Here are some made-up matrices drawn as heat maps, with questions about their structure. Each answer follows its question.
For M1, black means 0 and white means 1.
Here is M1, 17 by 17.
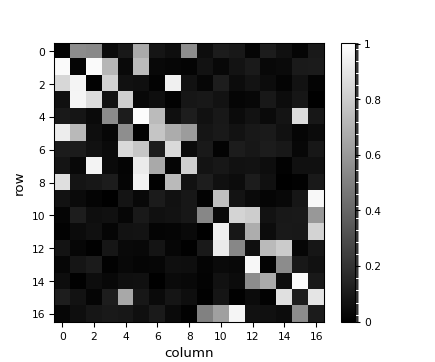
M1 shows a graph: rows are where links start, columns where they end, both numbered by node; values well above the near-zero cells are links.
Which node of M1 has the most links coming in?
node 5
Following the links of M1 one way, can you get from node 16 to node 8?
yes
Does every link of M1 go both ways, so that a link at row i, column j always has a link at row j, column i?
yes
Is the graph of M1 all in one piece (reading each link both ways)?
yes
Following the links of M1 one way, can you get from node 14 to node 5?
yes
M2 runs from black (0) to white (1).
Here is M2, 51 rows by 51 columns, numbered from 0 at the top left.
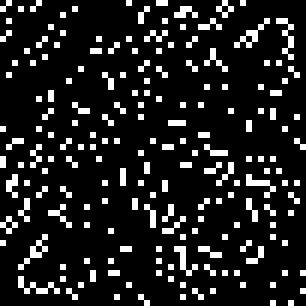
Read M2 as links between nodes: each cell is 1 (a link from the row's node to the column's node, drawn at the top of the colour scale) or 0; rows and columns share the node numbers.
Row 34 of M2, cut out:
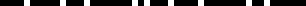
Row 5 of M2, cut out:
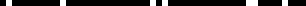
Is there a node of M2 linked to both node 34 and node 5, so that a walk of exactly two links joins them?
yes
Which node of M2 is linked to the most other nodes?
node 30
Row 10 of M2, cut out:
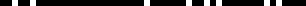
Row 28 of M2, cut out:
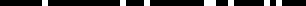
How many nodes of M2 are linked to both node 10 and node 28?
4
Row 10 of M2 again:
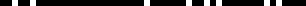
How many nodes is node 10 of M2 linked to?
8
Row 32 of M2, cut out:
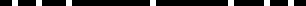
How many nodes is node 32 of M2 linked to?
7
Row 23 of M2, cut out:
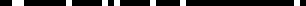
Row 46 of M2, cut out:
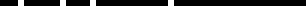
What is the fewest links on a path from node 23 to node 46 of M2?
2
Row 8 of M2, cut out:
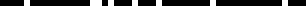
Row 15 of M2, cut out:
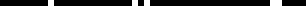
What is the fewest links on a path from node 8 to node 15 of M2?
1
